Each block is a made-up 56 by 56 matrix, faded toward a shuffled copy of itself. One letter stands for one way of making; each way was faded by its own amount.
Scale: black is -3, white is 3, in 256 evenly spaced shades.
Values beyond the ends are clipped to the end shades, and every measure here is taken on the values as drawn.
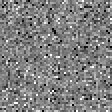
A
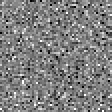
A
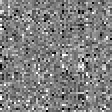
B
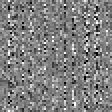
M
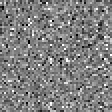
A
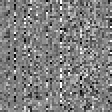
M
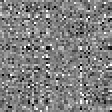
B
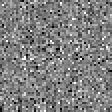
A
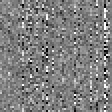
M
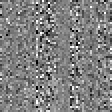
M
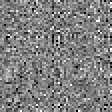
B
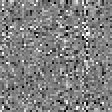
B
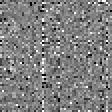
B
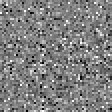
A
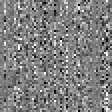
M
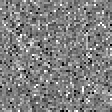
A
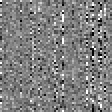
M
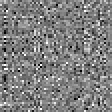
B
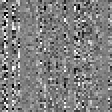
M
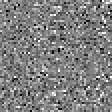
A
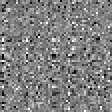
B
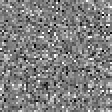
A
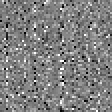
B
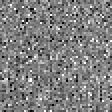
A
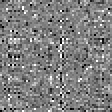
B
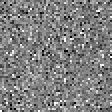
A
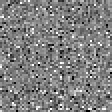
A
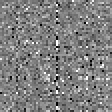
B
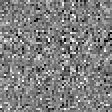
B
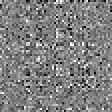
B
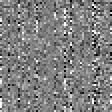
M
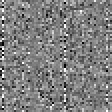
M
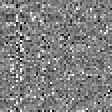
B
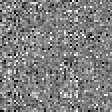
B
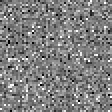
A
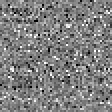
A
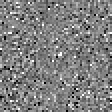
A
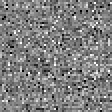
A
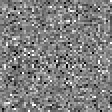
A
